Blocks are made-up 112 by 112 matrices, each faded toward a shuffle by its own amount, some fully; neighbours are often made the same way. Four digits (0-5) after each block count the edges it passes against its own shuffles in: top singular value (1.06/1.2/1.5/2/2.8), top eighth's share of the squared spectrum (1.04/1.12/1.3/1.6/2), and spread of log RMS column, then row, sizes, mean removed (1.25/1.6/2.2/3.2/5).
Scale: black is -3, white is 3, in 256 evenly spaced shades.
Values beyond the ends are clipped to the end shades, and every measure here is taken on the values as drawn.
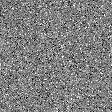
0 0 0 0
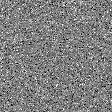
0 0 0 0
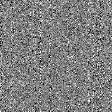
1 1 3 0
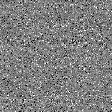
3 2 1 1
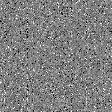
3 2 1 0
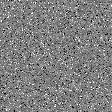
2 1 0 0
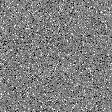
2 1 0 0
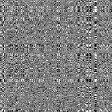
5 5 4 3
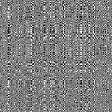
5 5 4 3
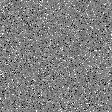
2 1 0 0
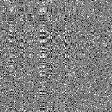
5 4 3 2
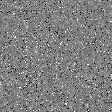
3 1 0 1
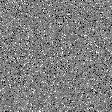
3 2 0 0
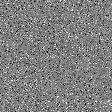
0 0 0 0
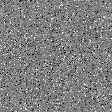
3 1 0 0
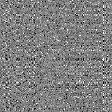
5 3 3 2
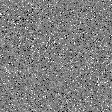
2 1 0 0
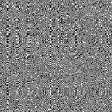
5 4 3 3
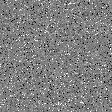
2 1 0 0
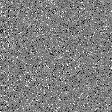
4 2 1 1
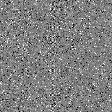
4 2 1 1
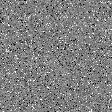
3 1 0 0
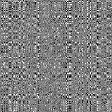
5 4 4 3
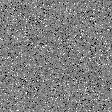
0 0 0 0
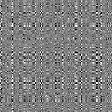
5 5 4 4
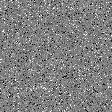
1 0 0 0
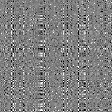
5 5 4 3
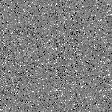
3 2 1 0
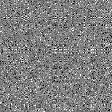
4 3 2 2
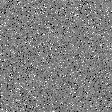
0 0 0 0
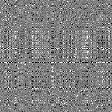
5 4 3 4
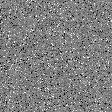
0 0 0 0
